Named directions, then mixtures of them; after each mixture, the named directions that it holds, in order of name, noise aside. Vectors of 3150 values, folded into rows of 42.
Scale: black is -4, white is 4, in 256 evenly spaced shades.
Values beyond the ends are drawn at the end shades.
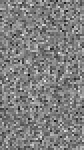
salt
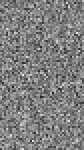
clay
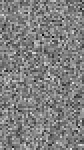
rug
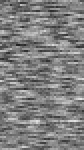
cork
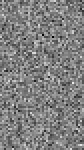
rug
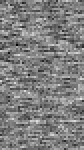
cork, salt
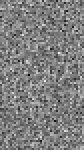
salt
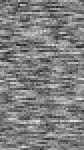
cork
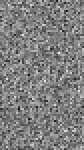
salt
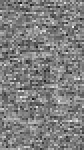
cork, salt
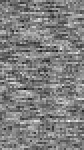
clay, cork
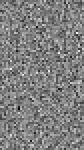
clay, salt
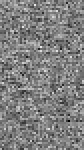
clay, cork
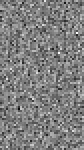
clay, salt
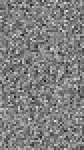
salt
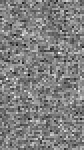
cork, salt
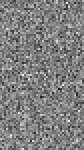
clay
